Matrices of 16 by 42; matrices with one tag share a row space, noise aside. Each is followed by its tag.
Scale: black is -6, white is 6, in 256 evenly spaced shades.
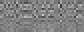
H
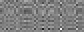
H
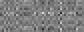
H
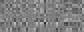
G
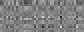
H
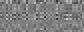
G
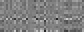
G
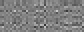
G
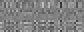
H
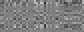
G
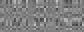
G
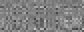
G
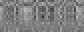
H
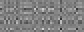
H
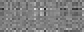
G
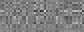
G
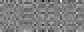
H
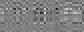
G
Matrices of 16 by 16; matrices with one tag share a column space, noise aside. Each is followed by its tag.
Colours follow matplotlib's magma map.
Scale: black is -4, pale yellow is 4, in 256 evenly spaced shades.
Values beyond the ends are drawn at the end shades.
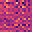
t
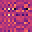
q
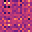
t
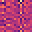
t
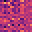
t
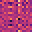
t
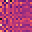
t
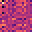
t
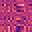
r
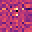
q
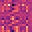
r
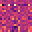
r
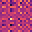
t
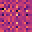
q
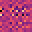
q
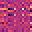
q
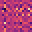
q
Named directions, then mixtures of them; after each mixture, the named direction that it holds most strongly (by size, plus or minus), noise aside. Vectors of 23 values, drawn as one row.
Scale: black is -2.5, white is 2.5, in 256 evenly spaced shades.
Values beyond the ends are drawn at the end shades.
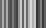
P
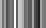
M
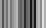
P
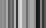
P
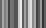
P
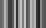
P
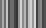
P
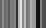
P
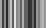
P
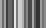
M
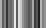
M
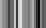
M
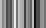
M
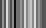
P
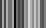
M
